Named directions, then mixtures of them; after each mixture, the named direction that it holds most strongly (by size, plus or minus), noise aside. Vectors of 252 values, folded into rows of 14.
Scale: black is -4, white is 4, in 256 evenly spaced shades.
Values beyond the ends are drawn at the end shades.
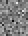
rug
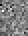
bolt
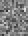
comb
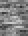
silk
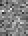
bolt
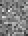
bolt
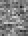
silk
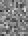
comb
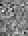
bolt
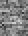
silk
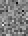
rug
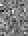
comb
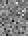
rug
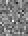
rug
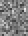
comb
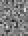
comb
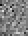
bolt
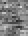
silk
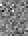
bolt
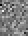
bolt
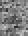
silk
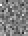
bolt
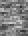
silk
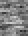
silk
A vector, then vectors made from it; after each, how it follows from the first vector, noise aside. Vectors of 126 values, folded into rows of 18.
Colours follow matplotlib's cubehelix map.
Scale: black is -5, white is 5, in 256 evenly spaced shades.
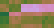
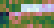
scaled up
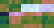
scaled up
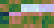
scaled up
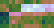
scaled up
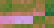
reversed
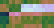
scaled up
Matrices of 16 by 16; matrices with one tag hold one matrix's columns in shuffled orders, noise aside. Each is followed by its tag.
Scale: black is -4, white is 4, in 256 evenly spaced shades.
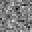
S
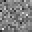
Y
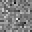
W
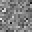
W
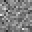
Y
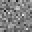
Y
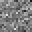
Y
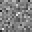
Y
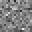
Y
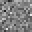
Y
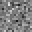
S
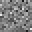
Y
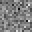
S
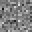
S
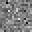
W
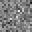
W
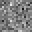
S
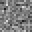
S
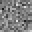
S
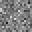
W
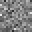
Y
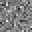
S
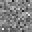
Y
